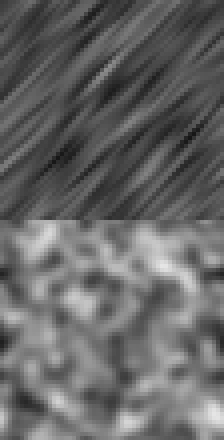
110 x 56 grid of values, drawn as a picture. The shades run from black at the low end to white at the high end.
The table splits into 2 rows of 1 panel. Panel 1,1: low, slanting up to the right. Panel 2,1: middling, blotchy, strong in contrast.
